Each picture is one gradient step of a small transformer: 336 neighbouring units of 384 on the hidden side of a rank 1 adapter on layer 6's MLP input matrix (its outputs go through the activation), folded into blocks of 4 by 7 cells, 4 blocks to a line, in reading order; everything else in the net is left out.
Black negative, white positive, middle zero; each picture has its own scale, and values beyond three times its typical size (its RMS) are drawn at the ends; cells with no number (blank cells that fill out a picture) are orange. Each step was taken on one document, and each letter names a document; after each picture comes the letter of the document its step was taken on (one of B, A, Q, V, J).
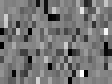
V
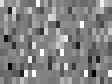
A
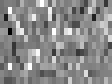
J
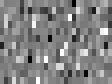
V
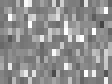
J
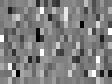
A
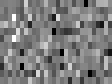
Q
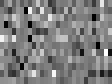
A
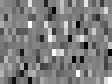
Q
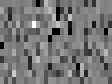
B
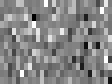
Q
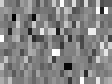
J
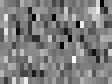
J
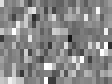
V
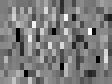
J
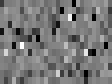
V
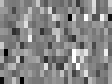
V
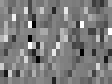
A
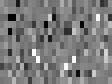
J
